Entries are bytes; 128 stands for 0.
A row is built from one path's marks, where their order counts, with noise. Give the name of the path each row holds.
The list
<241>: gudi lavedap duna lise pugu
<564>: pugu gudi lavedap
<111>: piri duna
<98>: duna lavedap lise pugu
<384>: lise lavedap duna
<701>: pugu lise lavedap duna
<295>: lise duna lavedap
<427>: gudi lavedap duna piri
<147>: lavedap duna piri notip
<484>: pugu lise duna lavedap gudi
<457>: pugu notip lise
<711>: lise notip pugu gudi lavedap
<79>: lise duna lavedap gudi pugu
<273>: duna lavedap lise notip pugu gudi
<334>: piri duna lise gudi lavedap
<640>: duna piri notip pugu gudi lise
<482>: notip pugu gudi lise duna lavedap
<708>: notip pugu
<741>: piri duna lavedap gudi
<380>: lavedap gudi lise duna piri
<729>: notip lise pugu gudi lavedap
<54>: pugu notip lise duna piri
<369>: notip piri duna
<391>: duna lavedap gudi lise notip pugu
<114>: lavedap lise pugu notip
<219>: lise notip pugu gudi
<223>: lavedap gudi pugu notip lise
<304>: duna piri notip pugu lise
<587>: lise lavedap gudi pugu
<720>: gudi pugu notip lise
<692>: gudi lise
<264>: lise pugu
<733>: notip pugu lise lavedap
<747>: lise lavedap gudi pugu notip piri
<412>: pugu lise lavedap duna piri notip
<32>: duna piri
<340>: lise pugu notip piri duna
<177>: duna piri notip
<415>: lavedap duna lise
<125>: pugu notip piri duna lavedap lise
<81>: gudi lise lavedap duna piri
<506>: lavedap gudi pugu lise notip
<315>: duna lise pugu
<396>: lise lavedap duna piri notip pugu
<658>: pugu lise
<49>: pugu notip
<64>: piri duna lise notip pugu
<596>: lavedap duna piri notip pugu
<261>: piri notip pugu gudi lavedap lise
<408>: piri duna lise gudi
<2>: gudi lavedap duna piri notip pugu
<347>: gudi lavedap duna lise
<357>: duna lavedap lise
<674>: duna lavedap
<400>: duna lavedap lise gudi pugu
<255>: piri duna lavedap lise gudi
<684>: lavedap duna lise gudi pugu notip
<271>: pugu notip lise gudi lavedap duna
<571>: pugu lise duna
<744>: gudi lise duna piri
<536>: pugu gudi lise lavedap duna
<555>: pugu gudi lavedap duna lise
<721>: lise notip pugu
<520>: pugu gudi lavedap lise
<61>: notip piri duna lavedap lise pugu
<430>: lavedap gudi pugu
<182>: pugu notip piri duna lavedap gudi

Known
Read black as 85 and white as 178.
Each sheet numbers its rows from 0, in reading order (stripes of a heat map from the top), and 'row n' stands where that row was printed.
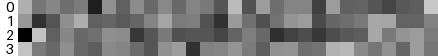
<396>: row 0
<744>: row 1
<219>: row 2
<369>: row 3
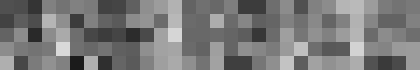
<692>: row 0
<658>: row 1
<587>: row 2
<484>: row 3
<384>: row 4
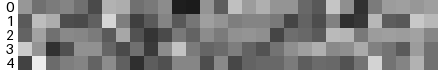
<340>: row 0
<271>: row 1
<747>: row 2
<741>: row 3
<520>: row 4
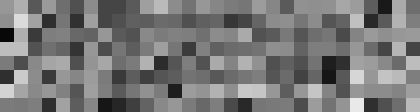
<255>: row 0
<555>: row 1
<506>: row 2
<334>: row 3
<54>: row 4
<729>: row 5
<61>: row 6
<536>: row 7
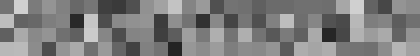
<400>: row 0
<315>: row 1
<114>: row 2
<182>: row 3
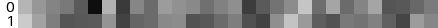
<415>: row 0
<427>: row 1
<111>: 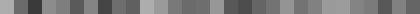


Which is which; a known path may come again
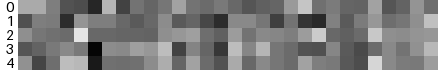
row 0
<347>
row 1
<640>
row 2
<484>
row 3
<304>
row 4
<571>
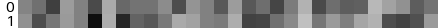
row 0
<264>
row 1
<384>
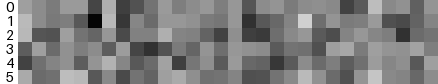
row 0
<98>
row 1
<415>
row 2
<32>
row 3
<747>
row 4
<49>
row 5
<295>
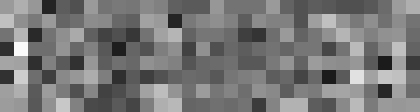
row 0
<2>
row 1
<369>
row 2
<430>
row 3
<520>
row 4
<408>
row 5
<729>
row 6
<255>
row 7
<79>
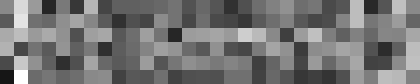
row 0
<555>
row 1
<564>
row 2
<125>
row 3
<81>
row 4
<684>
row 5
<711>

